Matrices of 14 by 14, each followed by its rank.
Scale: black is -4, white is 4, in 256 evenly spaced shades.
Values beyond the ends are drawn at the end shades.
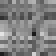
two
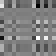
one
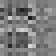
two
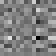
two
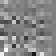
three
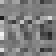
two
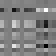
one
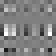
one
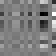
one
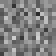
three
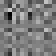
two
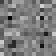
three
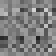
three
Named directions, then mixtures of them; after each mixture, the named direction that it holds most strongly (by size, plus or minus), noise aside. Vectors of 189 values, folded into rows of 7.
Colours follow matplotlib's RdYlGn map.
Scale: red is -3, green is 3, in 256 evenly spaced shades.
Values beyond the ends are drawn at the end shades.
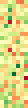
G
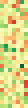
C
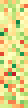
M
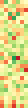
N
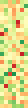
M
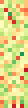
N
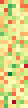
G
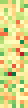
M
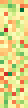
M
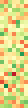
M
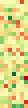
G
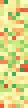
N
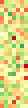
N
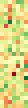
G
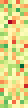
C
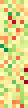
N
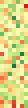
M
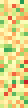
C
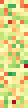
G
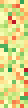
C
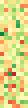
M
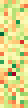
M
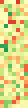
C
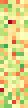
C
